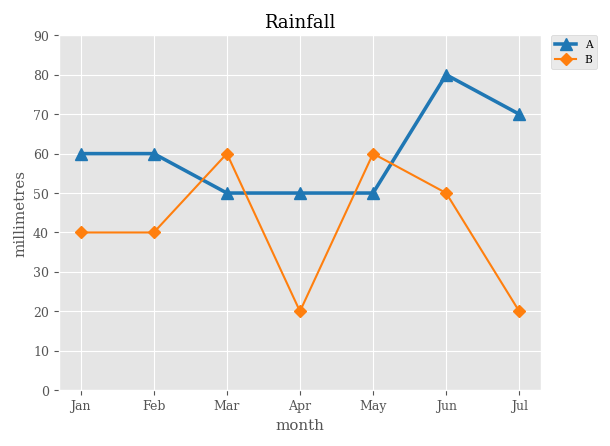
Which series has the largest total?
A
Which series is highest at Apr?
A
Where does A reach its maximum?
Jun
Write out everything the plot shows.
Title: Rainfall
x-axis: month, ticks Jan Feb Mar Apr May Jun Jul
y-axis: millimetres, ticks 0 10 20 30 40 50 60 70 80 90
Legend: A, B
Values:
A: 60 60 50 50 50 80 70
B: 40 40 60 20 60 50 20
